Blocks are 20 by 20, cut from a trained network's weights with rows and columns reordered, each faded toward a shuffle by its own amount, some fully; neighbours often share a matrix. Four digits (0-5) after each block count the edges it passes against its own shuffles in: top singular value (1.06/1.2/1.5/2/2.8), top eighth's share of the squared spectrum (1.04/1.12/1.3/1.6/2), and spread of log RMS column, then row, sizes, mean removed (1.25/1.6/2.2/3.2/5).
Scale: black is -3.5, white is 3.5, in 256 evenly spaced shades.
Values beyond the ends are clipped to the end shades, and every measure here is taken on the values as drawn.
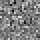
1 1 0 0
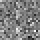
2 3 1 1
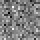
0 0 0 0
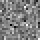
1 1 0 0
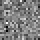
2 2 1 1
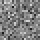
1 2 0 0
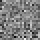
2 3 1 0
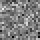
0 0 0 0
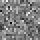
1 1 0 0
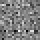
2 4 0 2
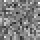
1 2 0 0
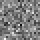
0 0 0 0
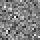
0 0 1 0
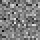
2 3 0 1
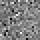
0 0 0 0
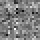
2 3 2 0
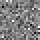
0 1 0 0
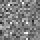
2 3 1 0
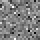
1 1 1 0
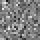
1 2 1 0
